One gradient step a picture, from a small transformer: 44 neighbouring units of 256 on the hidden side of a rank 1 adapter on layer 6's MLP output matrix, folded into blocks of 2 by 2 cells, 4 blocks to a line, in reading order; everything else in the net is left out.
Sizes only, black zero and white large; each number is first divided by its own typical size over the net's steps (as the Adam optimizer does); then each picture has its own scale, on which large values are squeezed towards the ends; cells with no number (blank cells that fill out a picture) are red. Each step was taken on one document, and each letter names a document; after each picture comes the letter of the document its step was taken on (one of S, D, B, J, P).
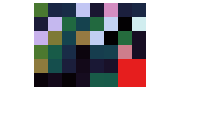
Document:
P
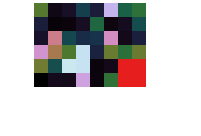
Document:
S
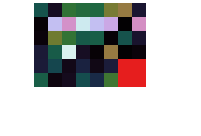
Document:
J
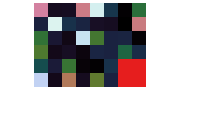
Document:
P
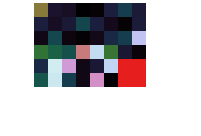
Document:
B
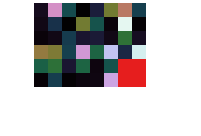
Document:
S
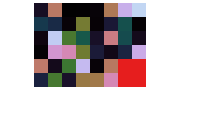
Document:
S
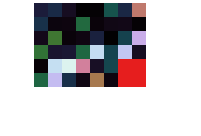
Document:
B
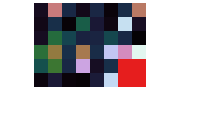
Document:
S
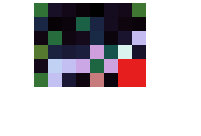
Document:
B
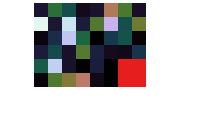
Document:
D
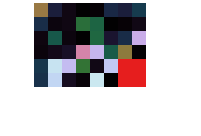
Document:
B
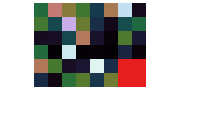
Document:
D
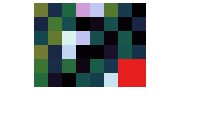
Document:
P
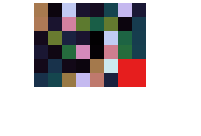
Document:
D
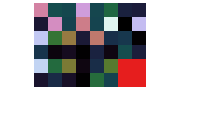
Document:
P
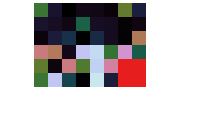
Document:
B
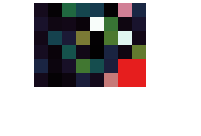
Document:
J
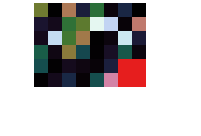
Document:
J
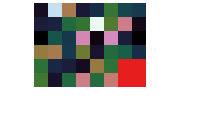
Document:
D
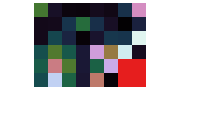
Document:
B
